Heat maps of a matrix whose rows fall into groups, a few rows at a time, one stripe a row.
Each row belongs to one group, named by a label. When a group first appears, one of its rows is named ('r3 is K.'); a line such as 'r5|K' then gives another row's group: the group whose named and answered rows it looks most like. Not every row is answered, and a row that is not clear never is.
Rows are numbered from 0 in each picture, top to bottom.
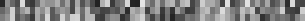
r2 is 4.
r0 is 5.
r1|4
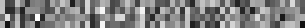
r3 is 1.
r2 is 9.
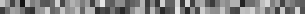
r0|1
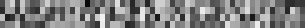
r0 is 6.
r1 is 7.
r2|1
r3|9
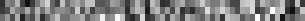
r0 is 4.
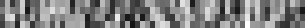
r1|5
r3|6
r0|5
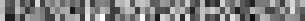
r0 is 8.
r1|5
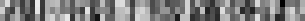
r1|8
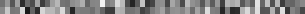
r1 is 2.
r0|9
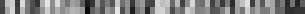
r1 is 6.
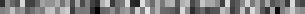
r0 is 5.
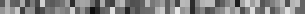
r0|7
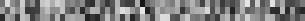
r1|2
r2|6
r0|2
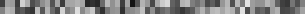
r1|4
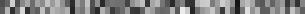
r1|5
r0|4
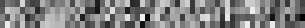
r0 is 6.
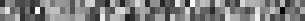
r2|9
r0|4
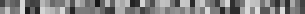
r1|2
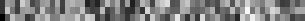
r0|6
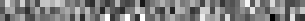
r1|4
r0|2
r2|5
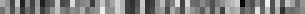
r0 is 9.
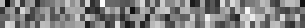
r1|6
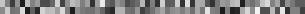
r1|2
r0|1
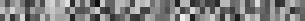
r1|2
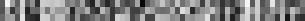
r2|2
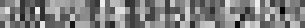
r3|7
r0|9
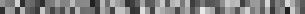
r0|9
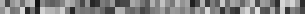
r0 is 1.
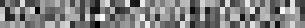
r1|1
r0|5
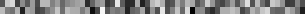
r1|1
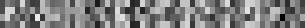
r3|6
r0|6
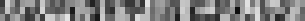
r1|7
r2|8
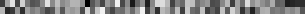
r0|6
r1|1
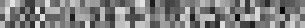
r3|8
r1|8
